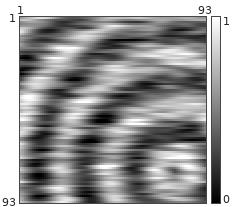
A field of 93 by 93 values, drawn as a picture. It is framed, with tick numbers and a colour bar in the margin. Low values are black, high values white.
Rings: centred on the bottom right. Slope: none. Mirror symmetry: none.
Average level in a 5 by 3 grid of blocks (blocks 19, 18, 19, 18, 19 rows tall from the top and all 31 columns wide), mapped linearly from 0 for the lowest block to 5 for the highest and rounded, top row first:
1 1 1 | 2 3 1 | 4 1 5 | 0 0 1 | 1 1 5
